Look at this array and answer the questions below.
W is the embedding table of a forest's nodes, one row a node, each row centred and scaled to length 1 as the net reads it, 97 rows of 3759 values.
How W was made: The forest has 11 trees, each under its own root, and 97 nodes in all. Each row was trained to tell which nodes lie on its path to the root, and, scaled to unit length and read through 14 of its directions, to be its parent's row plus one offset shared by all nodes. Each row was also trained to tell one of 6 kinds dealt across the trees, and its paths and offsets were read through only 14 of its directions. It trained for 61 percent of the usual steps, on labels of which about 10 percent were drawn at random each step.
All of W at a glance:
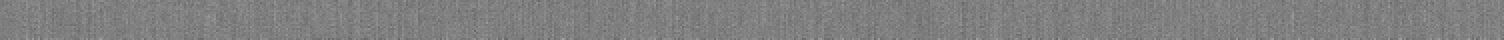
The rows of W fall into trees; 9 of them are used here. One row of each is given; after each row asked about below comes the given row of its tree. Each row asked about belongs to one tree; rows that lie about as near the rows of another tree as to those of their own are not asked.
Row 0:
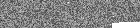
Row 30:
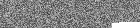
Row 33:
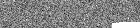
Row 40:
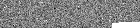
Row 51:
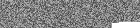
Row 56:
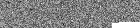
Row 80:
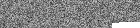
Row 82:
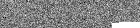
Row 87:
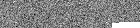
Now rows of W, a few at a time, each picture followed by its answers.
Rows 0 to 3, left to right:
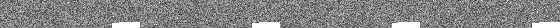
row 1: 87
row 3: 87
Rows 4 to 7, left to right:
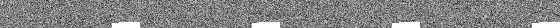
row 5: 51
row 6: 40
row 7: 82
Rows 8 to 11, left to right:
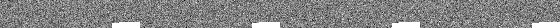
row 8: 40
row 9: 56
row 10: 82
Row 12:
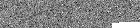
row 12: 87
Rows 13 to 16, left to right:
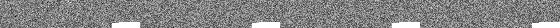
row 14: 30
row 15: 30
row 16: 51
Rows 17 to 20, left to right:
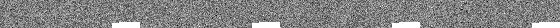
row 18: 56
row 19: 82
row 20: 87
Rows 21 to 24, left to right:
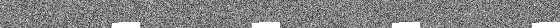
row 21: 33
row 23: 40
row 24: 51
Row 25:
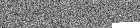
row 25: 40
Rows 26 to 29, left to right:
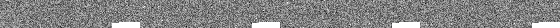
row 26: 56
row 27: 56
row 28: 87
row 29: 56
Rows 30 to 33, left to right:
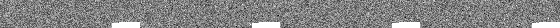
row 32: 30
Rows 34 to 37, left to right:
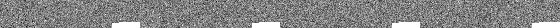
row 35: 56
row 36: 40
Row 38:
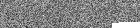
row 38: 0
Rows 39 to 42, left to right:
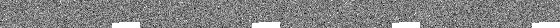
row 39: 33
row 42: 87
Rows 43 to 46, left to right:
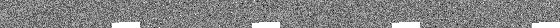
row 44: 80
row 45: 87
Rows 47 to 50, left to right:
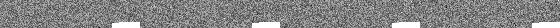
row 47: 0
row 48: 33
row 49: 40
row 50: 40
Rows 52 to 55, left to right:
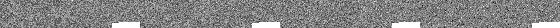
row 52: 82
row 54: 40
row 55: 82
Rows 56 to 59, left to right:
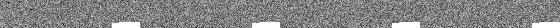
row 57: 33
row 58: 40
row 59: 33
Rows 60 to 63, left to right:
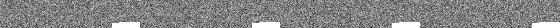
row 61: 82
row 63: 80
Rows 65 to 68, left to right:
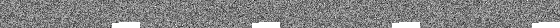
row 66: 56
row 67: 82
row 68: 82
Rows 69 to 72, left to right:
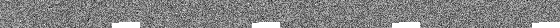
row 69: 56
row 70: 56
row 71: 33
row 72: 0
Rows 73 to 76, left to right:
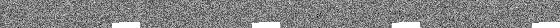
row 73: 82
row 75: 51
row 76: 33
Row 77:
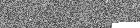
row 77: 0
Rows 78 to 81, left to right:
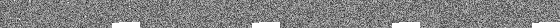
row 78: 40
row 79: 40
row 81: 56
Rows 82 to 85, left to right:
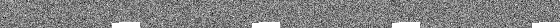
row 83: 82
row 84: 0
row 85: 56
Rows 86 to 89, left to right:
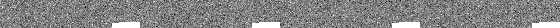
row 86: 33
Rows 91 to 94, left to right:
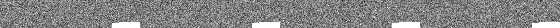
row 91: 33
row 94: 51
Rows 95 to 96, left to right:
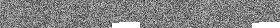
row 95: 82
